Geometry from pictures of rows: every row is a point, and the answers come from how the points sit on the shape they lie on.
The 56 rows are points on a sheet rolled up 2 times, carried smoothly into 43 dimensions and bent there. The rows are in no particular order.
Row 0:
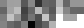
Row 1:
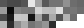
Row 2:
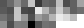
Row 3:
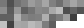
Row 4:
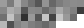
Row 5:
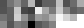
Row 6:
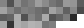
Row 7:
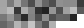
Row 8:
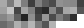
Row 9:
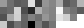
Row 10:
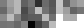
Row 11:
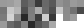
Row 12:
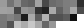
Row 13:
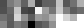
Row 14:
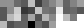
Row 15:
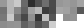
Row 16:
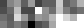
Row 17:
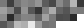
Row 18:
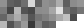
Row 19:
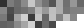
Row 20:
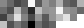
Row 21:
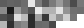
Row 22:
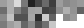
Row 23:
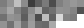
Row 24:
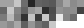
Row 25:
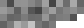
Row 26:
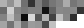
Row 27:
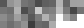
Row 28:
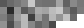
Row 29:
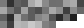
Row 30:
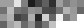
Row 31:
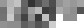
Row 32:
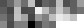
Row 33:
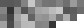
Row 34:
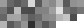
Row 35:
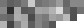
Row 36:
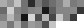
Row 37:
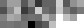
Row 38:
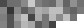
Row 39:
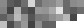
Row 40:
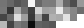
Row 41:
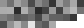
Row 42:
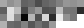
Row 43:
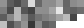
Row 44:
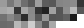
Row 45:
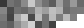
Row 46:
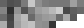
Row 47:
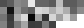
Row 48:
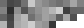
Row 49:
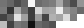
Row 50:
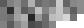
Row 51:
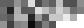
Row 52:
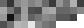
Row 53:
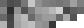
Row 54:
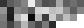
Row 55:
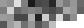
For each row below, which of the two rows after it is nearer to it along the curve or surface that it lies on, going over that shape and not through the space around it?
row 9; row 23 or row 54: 54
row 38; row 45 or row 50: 45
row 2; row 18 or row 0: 0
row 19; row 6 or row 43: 43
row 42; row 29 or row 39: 29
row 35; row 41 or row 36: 41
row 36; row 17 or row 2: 17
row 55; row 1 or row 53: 53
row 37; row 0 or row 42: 0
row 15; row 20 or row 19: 20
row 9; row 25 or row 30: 30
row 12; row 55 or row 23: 55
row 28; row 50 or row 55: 50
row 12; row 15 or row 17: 17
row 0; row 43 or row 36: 36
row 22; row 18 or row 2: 2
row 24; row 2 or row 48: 2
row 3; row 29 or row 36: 29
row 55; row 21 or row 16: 16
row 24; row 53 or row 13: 13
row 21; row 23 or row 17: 17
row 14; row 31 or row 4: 31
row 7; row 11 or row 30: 30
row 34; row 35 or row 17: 35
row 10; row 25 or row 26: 26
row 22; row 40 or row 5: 5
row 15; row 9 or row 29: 9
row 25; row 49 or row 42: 42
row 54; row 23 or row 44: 44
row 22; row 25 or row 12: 12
